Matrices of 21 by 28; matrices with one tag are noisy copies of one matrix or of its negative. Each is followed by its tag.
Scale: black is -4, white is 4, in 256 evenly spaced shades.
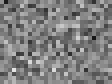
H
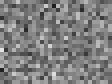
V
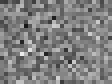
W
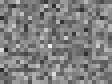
V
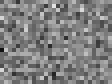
V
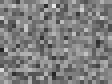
V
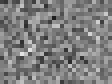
W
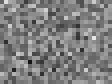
H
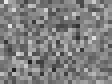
H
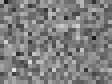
H
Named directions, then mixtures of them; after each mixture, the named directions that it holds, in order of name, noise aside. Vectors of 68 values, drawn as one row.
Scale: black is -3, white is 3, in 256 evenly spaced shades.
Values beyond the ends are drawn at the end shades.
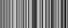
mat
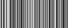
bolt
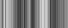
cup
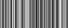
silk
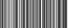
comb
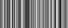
bolt, silk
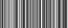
comb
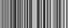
mat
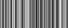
silk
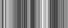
cup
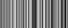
mat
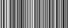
bolt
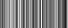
comb, mat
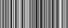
silk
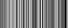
comb, mat
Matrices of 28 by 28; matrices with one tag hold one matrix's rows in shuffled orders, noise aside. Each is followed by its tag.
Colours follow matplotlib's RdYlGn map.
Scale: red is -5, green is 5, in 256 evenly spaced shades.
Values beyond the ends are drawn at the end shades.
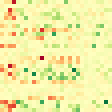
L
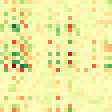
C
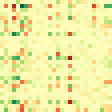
C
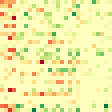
L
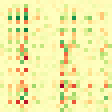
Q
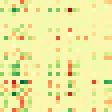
C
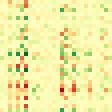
Q
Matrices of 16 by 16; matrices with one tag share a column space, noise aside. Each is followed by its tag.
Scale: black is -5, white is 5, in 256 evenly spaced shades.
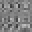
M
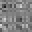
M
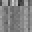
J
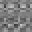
M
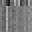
J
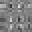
M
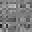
M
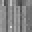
J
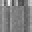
J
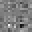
M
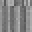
J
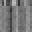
J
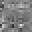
M
